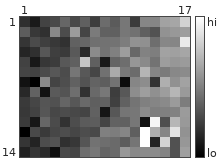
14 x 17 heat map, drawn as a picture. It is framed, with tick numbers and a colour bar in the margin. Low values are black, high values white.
Slope: up to the right. Stripes: none. Roughest part: bottom right. Ninth with the lowest average: bottom left. Odd patch: rougher, in the bottom right.
